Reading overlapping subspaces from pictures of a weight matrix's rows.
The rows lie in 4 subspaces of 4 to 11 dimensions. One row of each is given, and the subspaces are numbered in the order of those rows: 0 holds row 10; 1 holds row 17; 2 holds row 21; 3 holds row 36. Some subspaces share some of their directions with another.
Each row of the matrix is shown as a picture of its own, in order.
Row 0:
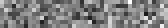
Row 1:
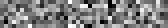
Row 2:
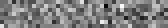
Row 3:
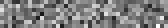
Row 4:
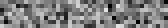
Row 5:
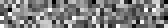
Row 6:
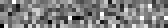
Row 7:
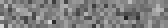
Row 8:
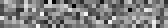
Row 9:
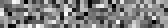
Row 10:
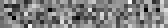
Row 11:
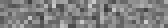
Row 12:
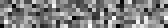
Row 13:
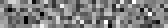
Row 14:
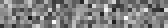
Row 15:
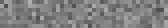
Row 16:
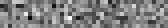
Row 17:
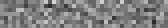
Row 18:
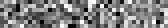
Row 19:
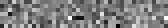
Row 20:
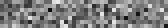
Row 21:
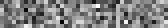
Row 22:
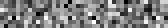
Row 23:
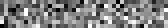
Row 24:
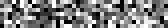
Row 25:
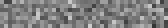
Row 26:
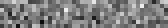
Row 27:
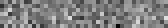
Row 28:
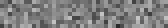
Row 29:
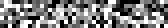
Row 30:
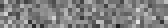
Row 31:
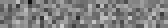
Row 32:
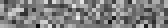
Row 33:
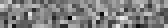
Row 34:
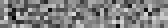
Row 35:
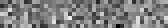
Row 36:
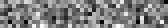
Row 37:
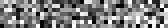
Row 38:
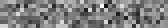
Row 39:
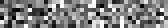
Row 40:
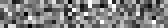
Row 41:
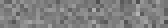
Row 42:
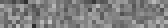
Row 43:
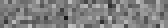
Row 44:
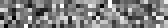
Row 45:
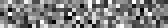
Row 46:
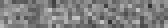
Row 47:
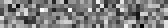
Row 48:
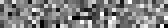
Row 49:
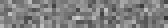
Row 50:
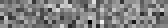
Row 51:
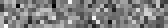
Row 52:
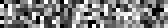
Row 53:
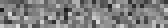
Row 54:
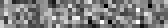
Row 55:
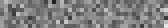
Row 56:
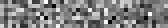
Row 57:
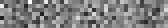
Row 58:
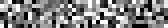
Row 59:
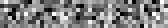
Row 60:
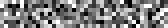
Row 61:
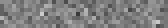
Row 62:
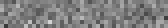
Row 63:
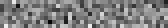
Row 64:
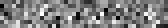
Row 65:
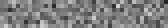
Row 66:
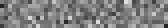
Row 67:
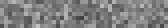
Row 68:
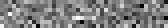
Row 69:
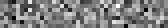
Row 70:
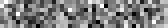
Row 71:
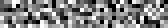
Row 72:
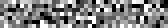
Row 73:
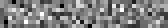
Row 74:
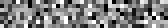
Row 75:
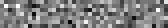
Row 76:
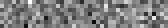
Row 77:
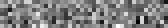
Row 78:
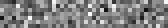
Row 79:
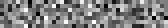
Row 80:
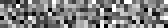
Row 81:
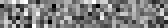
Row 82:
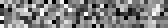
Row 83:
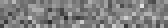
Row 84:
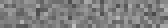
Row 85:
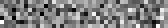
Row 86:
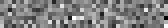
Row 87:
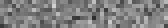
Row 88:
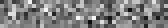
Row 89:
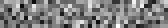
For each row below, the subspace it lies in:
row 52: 0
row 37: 0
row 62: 3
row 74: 0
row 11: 1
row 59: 0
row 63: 2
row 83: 2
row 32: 1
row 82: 0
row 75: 0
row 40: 2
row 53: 2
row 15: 0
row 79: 1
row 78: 0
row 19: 3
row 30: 3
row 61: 1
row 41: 0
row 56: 1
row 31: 1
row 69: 1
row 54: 3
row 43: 2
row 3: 0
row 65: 2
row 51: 3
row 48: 0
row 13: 2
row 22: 0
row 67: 2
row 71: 2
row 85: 1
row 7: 0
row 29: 0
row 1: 2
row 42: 2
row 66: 1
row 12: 2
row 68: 2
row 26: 2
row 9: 2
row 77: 3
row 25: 0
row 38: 1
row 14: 0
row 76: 0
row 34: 1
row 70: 1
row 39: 1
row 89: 2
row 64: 1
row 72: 2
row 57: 0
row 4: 2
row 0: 0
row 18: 1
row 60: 1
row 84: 0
